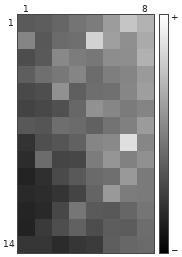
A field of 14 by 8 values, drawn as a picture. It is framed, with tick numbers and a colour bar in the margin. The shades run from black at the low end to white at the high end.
The bottom left is the ninth with the lowest average. There are no regular stripes. Neither half mirrors the other. There is an overall slope up to the top right. Overall the values sit about 40% of the way up the scale.
